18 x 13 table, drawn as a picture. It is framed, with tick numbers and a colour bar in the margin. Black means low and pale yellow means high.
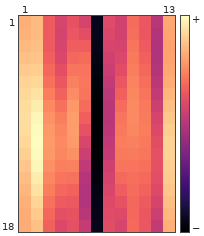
The grain runs up and down. The middle left is the ninth with the highest average. Column 7 stands out from the rest.
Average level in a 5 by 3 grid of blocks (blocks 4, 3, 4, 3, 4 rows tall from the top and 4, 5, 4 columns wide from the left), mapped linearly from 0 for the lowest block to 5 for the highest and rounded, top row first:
302 / 413 / 513 / 503 / 403
